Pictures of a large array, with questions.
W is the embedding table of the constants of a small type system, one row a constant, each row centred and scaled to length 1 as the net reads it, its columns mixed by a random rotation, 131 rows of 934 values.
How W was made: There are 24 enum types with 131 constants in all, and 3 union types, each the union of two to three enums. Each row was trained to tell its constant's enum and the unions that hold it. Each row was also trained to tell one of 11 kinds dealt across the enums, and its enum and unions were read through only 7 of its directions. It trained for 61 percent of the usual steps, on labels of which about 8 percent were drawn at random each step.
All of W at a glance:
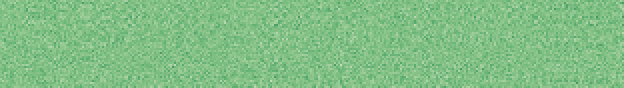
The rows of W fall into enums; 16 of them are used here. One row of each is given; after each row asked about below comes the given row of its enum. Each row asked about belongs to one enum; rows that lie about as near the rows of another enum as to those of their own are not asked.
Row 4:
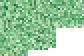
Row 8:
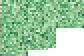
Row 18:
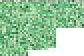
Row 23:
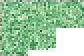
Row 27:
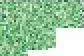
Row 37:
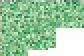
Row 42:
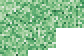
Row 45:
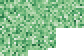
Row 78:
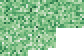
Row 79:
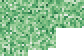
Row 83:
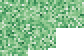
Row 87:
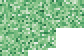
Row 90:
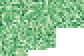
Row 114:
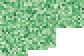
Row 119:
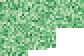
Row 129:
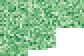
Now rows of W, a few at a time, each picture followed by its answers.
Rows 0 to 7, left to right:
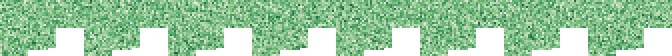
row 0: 23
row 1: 4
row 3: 87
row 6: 79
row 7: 27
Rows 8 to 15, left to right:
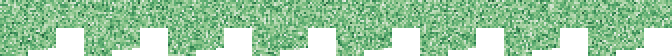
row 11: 27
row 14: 8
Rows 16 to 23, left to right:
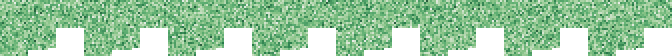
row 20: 78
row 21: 4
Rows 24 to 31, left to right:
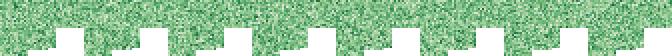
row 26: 114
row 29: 4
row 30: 8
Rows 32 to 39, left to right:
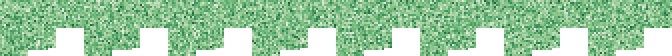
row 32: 42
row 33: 8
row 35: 8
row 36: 114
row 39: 114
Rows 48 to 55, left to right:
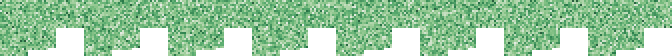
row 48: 18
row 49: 83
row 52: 87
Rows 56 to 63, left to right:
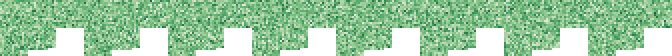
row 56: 42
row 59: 78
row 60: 79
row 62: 78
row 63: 114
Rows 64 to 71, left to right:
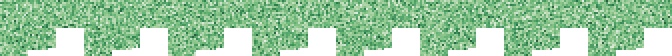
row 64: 27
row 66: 79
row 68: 27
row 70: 23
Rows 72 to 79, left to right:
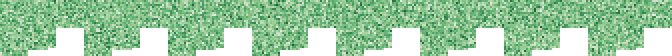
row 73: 45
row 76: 87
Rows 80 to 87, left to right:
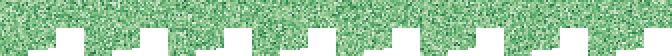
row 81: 8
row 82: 23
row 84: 4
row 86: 79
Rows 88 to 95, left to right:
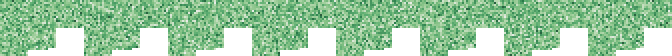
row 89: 87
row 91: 18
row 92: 87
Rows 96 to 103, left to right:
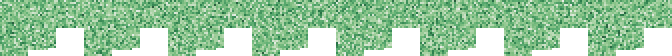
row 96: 8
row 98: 83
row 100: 78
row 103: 45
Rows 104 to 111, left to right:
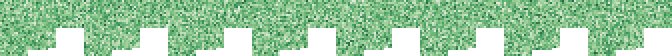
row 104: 27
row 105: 78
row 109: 4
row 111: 23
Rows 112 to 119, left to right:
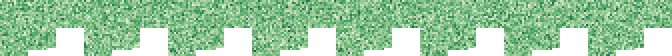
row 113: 78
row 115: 4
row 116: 114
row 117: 37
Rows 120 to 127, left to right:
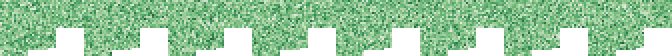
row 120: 27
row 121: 18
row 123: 129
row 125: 37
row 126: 83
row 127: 37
